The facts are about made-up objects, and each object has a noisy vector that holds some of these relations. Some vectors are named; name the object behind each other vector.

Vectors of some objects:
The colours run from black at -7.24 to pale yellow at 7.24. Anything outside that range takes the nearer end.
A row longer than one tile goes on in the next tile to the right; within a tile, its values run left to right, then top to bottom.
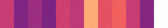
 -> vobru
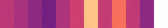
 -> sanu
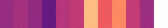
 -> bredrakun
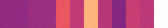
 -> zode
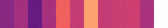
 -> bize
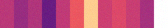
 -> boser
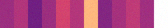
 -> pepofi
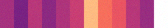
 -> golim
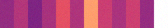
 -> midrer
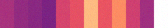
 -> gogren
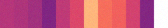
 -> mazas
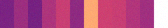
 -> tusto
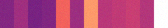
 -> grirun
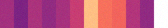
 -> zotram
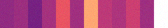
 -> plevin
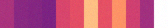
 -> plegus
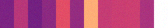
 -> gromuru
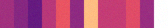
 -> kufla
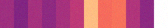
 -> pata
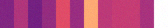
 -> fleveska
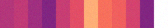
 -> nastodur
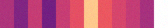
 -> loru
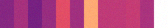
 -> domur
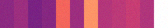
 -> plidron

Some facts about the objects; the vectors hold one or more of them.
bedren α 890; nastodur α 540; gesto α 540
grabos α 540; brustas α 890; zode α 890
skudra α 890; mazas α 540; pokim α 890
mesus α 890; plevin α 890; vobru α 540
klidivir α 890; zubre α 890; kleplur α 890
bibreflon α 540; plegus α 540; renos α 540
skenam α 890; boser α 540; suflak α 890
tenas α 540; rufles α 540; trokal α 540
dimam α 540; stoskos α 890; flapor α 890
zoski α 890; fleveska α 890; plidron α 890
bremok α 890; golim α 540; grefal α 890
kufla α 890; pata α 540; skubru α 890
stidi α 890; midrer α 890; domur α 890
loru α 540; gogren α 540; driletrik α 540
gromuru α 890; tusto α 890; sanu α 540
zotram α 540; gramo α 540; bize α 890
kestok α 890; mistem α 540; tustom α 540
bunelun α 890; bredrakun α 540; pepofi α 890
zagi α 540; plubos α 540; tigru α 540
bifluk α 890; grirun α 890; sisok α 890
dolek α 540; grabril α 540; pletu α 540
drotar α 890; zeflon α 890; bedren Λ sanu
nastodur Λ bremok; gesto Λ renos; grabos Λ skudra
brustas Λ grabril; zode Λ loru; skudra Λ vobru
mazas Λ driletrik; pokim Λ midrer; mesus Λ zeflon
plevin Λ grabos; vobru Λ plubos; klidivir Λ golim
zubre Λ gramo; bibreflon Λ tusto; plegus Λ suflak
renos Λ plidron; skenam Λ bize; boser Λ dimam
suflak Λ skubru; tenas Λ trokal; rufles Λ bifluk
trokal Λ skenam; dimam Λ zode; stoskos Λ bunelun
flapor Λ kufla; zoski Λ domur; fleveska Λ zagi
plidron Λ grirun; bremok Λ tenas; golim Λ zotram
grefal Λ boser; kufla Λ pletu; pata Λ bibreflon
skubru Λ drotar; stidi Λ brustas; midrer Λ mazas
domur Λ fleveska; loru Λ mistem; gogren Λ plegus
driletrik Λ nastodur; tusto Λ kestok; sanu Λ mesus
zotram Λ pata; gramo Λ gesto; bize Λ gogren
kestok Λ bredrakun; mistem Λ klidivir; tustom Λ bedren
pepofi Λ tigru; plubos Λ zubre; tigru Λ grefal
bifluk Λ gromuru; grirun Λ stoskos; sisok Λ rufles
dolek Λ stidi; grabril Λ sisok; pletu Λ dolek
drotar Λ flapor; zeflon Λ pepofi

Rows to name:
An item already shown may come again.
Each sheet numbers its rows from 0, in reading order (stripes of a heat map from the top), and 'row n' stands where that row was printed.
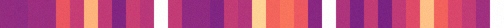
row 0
zode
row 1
dolek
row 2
mistem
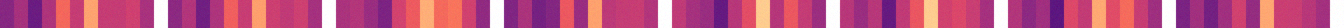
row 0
bize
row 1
skenam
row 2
trokal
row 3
stoskos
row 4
tigru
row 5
boser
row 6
renos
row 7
kestok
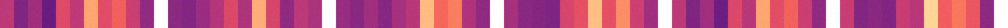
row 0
gramo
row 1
klidivir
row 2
bibreflon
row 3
plegus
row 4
gramo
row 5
pletu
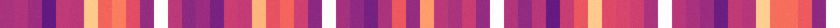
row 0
rufles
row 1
grabos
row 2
skudra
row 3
dimam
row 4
grabril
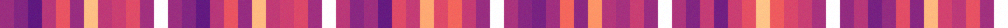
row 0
flapor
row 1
flapor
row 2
gesto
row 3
zubre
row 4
loru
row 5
sisok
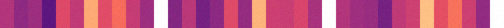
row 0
renos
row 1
bifluk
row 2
tustom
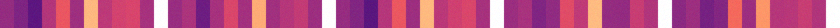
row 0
drotar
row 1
bedren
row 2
drotar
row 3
grefal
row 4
plidron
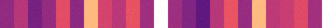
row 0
sisok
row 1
flapor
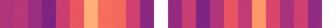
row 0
tenas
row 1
bremok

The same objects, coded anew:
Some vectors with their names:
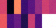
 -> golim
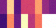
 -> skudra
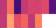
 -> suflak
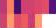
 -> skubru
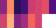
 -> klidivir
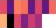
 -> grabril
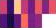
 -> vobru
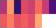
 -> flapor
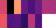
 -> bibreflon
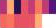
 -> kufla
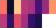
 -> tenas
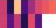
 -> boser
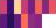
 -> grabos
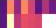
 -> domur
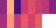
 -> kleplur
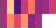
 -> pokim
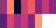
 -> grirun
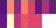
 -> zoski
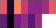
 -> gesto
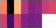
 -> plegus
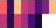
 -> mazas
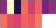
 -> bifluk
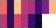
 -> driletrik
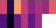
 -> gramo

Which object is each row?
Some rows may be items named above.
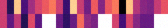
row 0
boser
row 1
grabos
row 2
gogren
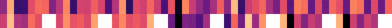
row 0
zode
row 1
drotar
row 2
flapor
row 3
renos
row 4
zubre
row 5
grabril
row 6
grabril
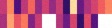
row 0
skenam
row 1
tigru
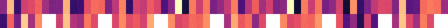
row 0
zubre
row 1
zode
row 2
drotar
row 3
sisok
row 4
bize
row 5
sisok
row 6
loru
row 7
grefal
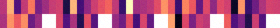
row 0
bremok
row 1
dimam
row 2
sanu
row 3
dolek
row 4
mistem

